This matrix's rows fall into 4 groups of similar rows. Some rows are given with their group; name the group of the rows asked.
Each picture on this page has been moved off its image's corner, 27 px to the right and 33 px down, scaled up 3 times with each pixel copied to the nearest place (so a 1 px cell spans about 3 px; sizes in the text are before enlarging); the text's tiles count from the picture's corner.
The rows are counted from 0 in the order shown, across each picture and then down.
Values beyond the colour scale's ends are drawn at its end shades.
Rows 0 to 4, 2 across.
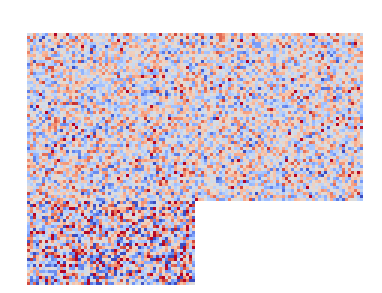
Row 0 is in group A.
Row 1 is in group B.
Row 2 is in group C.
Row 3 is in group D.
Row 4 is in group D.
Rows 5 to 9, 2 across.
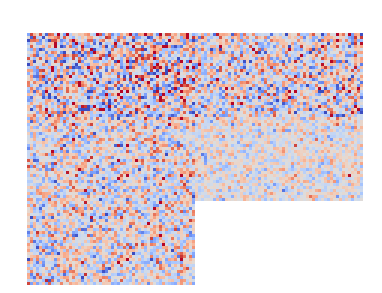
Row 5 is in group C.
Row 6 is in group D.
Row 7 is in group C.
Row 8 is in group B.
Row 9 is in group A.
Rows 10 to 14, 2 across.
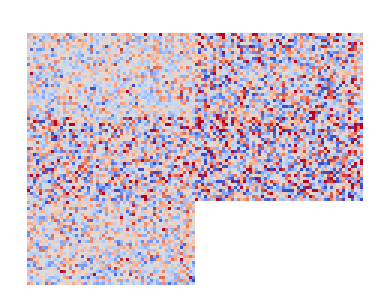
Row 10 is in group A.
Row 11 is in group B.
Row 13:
B
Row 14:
D
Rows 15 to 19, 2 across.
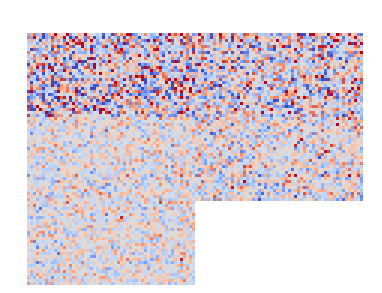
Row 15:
A
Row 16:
B
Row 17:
A
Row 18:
D
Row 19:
A
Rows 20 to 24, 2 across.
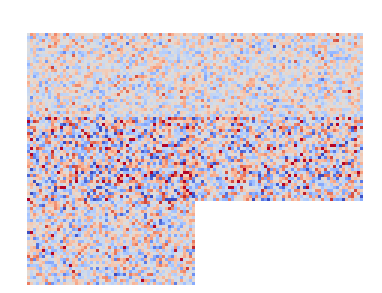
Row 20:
C
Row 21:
B
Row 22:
D
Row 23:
D
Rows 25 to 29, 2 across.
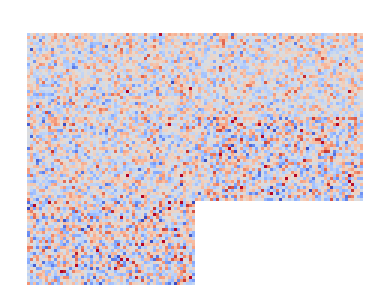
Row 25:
A
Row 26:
C
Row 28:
C
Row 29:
D
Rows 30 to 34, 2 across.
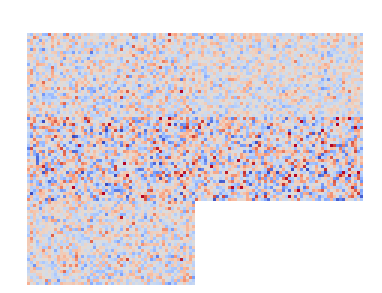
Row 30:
D
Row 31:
B
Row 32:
B
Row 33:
D
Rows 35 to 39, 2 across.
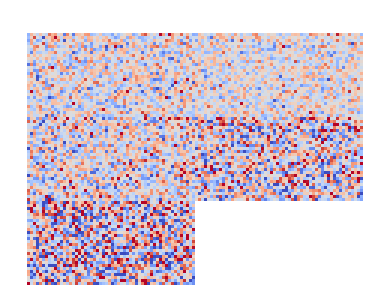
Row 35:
B
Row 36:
B
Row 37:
A
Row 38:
B
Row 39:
B
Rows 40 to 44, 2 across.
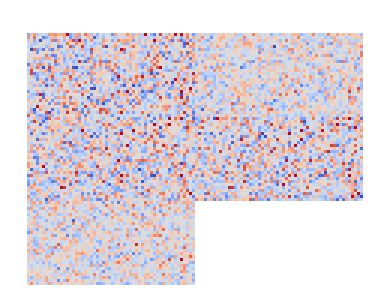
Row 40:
A
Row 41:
A
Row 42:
D
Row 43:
D
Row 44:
C
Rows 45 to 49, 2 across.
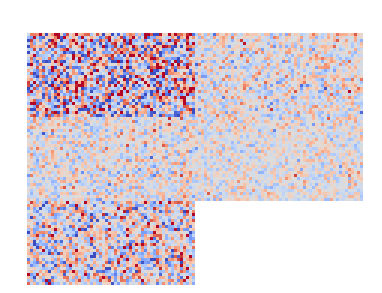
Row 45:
C
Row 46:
C
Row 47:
D
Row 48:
A
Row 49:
A
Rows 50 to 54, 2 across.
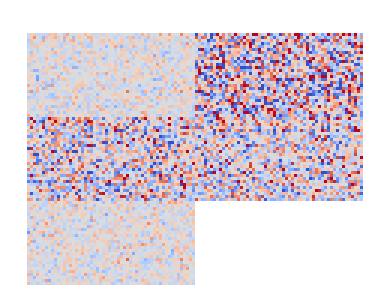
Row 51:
A
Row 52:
B
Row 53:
B
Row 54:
A
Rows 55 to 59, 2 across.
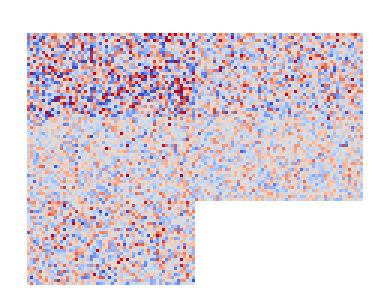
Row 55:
A
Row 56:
C
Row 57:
D
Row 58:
A
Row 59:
C
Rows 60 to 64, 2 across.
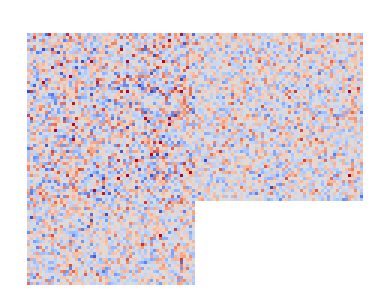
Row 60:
D
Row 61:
D
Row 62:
C
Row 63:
C
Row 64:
A
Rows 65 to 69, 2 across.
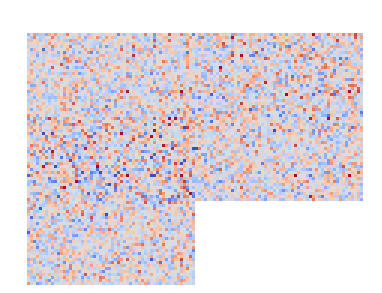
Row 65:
D
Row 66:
C
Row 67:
D
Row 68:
B
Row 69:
A
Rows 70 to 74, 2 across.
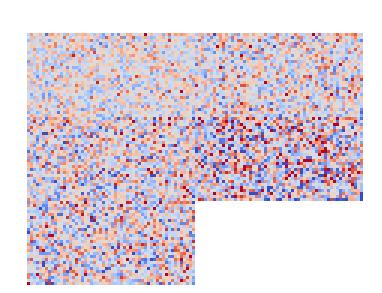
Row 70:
C
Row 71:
C
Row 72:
D
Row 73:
C
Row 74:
A
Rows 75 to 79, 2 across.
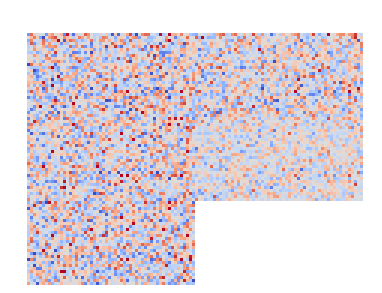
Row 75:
B
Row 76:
A
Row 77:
D
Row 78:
A
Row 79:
D
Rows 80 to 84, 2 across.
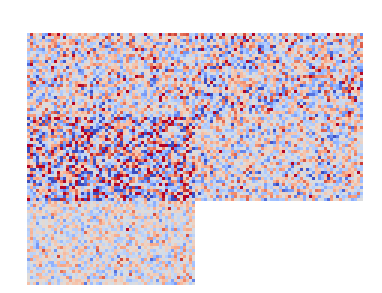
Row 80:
C
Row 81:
A
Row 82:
D
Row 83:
B
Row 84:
D
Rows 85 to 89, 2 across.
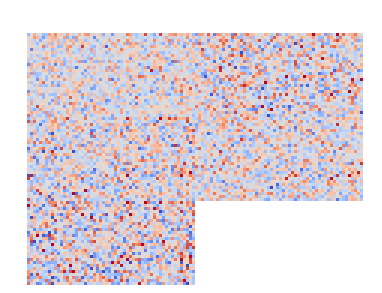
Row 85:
A
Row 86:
C
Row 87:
A
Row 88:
C
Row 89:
A
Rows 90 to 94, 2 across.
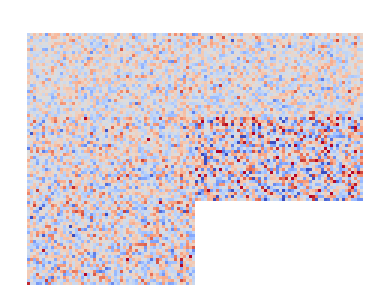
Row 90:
D
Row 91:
B
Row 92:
A
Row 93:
B
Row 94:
A
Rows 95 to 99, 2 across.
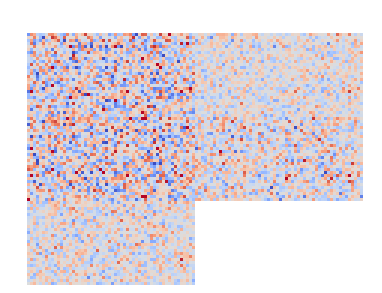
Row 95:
B
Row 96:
B
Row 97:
B
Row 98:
C
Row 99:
C
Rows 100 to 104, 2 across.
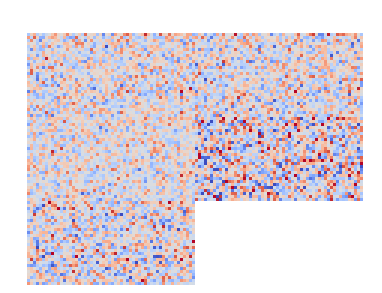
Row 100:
A
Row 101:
A
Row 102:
C
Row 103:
A
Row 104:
B
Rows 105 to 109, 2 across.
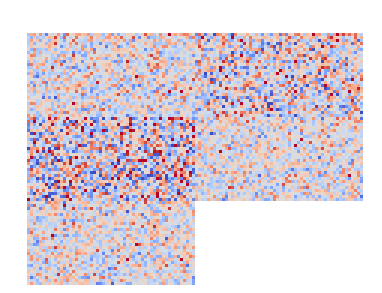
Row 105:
C
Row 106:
C
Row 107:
A
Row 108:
D
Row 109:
C
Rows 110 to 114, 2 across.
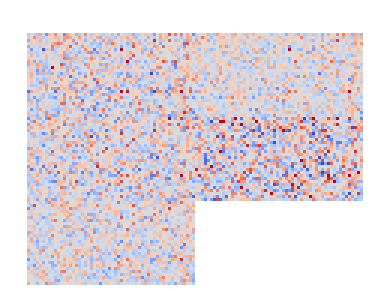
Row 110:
D
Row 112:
D
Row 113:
B
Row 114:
D
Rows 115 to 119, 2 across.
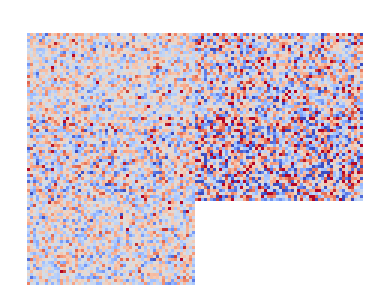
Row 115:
C
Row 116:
D
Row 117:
B
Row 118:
B
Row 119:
D
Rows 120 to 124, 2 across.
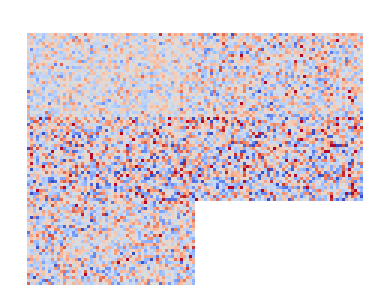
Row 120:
A
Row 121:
C
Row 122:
D
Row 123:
D
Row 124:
A
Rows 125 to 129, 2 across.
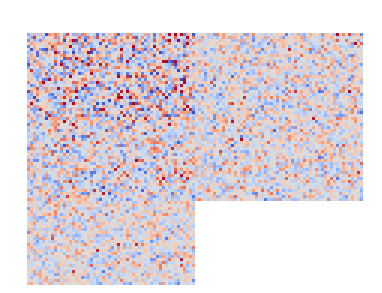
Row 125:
D
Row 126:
D
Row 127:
C
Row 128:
C
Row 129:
C
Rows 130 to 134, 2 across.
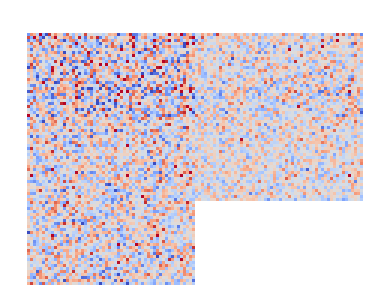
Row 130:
D
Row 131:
D
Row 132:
B
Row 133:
C
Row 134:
C
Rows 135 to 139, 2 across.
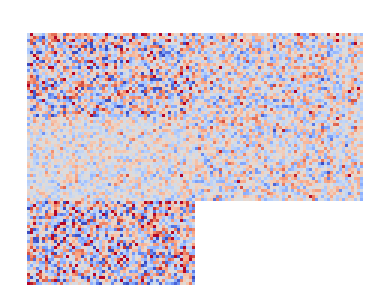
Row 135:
B
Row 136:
B
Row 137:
D
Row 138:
B
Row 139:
C
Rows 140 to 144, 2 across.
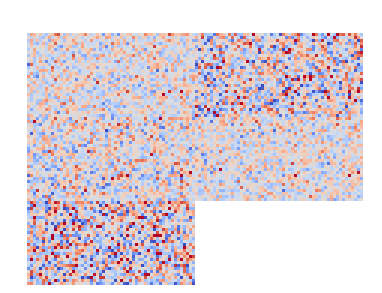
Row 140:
C
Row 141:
A
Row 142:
A
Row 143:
B
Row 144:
C
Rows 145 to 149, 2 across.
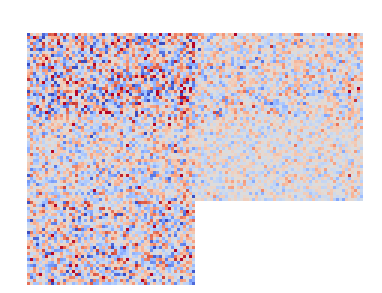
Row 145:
A
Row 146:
A
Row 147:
D
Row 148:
D
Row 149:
B
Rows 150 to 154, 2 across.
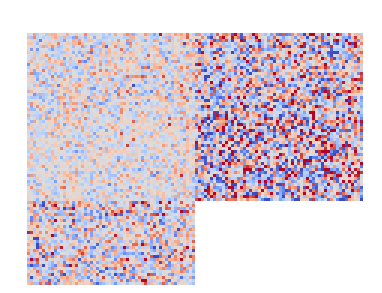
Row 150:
A
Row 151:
B
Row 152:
D
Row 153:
C
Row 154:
B
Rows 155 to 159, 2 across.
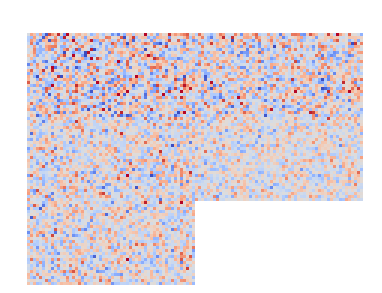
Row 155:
C
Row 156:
B
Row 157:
A
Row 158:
A
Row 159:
A
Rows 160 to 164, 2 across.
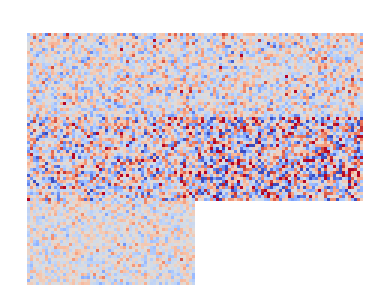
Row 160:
D
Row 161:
C
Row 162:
D
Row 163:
A
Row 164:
C
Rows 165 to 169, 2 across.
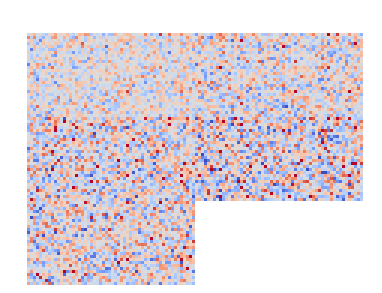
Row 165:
A
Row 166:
B
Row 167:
C
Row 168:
B
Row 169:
A
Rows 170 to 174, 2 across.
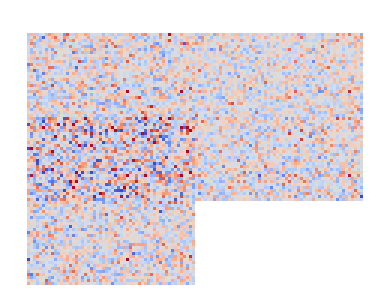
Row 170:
B
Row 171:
D
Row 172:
B
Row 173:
D
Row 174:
A
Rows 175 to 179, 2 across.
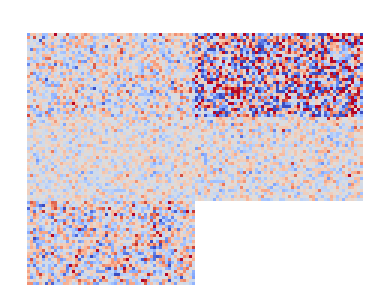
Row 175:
A
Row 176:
D
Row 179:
B
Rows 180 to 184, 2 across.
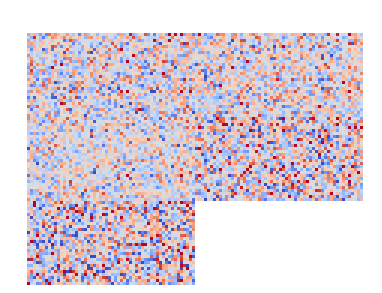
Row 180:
D
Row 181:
B
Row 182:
A
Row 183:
B
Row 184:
A
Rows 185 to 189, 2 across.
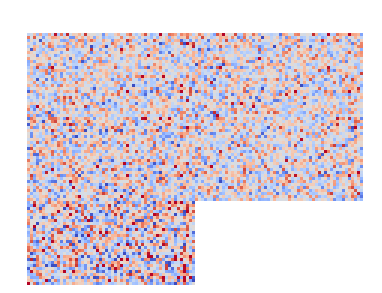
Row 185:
A
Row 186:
A
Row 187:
B
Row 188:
D
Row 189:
D
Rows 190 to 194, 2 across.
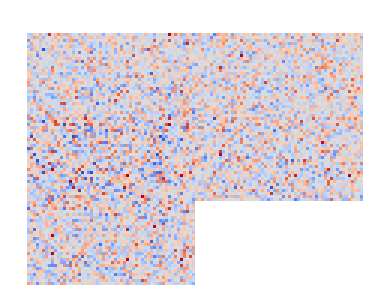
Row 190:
D
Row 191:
C
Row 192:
B
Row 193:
C
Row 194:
B
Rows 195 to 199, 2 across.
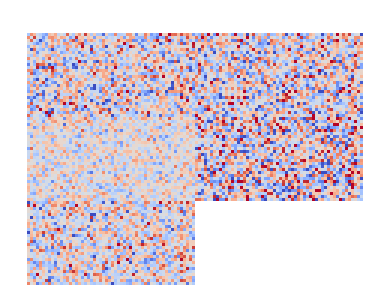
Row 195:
A
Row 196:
D
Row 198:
B
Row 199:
A
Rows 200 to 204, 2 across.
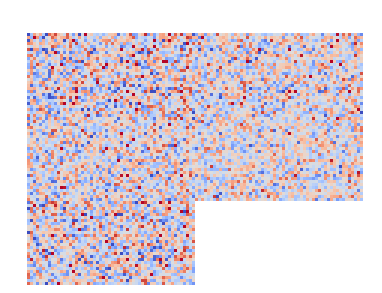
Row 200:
D
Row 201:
D
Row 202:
D
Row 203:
A
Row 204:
B
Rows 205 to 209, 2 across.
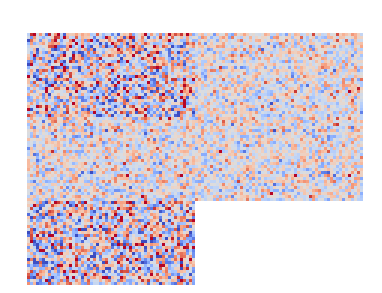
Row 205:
C
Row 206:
C
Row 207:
B
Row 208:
B
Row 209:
A
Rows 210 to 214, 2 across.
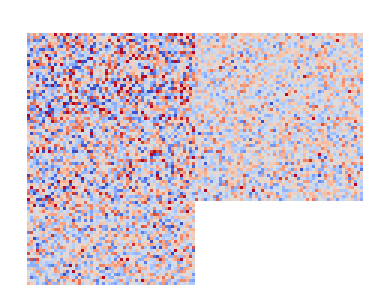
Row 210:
A
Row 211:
C
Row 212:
A
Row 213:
A
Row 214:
B
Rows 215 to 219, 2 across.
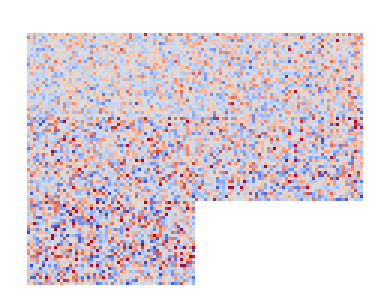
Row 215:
A
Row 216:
D
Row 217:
C
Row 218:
D
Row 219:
C
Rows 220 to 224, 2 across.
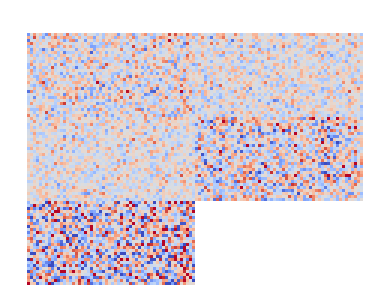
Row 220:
D
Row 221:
B
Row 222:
C
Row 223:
B
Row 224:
D
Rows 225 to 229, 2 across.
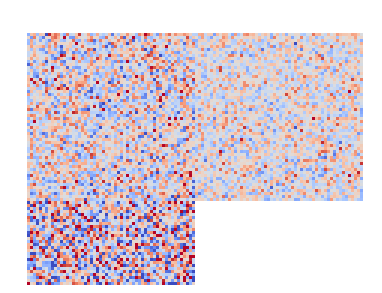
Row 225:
C
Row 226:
C
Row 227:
D
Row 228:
C
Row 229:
D
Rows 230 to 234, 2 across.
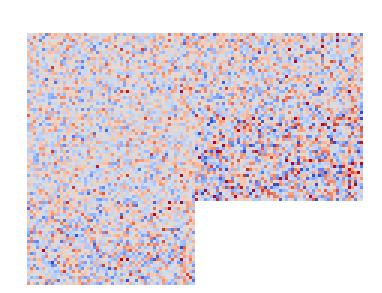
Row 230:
D
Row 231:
D
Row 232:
C
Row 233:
A
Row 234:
D
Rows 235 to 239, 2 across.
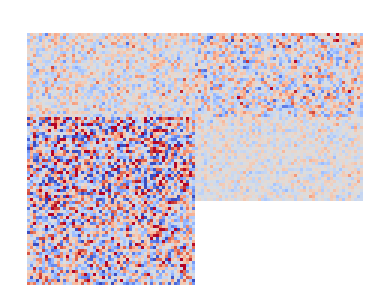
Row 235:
C
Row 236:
B
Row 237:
C
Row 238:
B
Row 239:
C
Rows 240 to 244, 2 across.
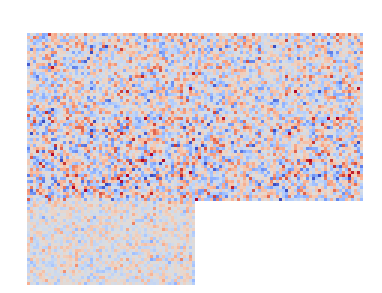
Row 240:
A
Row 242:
A
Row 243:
A
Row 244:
D
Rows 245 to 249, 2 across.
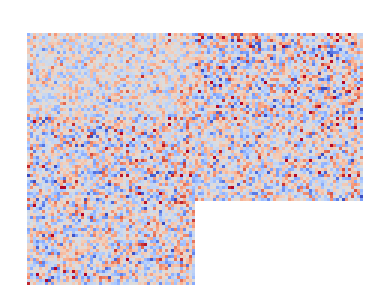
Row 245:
D
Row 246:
B
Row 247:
D
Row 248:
D
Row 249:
A
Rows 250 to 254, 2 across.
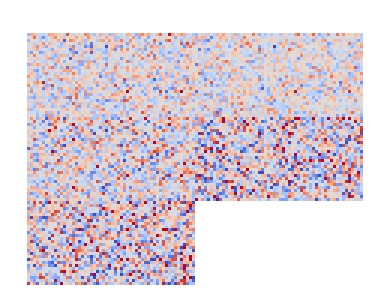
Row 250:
B
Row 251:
A
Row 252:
C
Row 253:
A
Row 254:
D
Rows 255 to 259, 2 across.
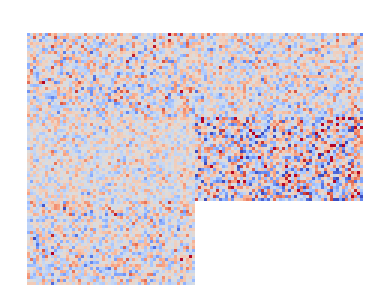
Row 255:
D
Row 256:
D
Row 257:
C
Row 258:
D
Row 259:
B
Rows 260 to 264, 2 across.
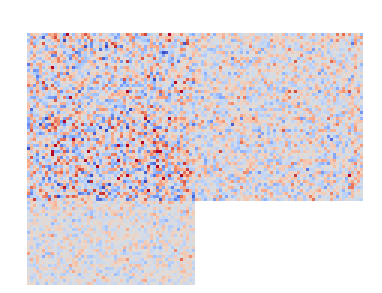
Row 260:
B
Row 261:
D
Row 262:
C
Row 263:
B
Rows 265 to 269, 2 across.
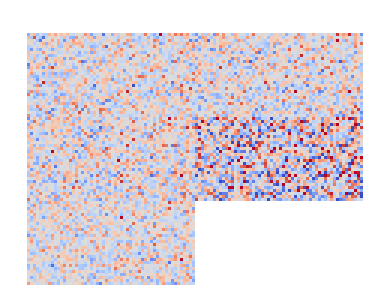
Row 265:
A
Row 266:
D
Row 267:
D
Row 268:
D
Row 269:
D
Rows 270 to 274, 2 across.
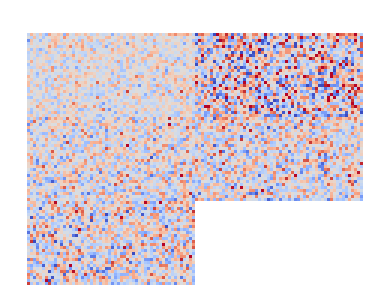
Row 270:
C
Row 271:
C
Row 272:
D
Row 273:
C
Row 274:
A
